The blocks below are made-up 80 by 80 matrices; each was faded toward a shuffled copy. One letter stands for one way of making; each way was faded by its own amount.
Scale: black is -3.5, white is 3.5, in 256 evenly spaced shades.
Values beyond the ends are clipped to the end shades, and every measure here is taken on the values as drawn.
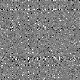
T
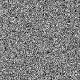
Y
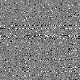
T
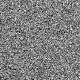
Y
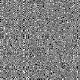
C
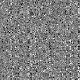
C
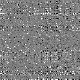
T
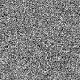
Y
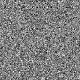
Y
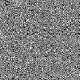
C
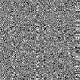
C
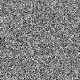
Y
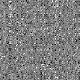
C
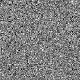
Y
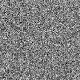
Y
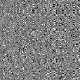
C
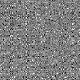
C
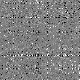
T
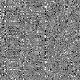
C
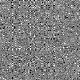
C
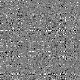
T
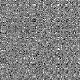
C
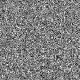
Y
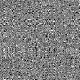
C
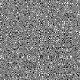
C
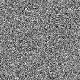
Y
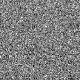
Y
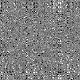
C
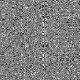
C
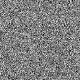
Y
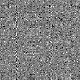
C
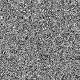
Y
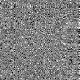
C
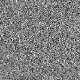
Y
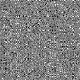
C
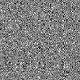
C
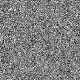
Y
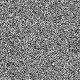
Y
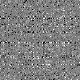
T
